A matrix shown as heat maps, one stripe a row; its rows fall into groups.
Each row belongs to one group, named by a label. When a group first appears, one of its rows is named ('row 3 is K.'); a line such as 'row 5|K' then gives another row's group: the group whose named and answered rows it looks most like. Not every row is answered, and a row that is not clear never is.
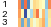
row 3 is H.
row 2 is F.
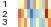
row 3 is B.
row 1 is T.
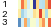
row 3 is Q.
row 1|B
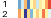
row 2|F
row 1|Q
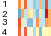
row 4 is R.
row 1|T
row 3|B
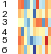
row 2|B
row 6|B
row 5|B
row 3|T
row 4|H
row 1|B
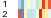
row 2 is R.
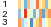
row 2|Q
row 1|F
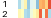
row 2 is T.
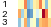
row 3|Q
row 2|R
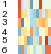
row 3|R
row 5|T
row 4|Q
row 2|B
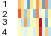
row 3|H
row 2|F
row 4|T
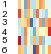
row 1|F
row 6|B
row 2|F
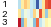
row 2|H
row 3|R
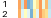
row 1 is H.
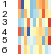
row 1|R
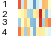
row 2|H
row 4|F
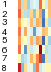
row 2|B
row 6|F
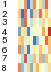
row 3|R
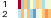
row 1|R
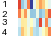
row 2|B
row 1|F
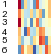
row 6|Q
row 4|F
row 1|R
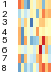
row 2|Q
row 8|Q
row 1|B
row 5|R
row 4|R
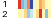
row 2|H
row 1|F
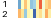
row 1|Q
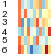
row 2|R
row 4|Q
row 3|R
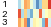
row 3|T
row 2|H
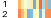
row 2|B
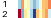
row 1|Q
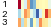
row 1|F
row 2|Q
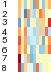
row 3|Q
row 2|F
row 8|R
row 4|T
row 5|B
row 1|B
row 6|B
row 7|F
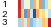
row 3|Q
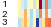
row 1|T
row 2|T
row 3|Q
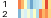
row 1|B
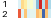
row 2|T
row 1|T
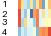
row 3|R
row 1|B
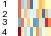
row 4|F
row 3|Q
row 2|T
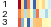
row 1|F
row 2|F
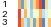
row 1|T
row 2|H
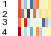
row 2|H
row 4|F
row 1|F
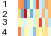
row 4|R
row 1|B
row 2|R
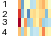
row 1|R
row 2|H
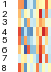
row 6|F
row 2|T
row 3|F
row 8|F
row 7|T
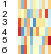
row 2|T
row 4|F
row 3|F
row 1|R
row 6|R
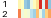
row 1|T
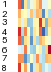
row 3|H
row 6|Q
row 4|H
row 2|T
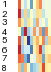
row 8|R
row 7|B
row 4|T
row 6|H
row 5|H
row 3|F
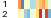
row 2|T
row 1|R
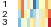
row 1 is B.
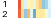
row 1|F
